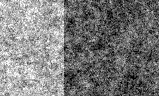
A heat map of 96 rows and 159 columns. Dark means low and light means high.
Seam: vertical, 40% of the way across, the left part higher. Grain: blotchy. Stripes: none. Average level on the scale: 50%.
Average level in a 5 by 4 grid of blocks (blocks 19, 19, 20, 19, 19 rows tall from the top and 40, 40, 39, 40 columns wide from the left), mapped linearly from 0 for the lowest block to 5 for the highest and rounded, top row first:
5300 | 5301 | 4301 | 5311 | 5310
